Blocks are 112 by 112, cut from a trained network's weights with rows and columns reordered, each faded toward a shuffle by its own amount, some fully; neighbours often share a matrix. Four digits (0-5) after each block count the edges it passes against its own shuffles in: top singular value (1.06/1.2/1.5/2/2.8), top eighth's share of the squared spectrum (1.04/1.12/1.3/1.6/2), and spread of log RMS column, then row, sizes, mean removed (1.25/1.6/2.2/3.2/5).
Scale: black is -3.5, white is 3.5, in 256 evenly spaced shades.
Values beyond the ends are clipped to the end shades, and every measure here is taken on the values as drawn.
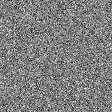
2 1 0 0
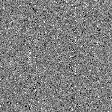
2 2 2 0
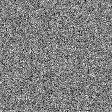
0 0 0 0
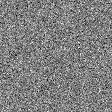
0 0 0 0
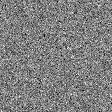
1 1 0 0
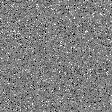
2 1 0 0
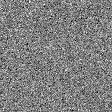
2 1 0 0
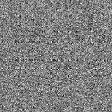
4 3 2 2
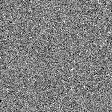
0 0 0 0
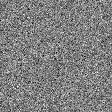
0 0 0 0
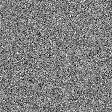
1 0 0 0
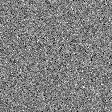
0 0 0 0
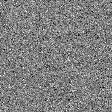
2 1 0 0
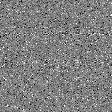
3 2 0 2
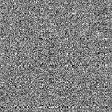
4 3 2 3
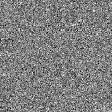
3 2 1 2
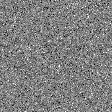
1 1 0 0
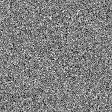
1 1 0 0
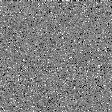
3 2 0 2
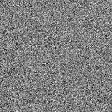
3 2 1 1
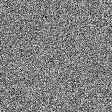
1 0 0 0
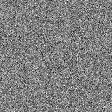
2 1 0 0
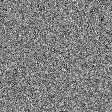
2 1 0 0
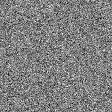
1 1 0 0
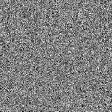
3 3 1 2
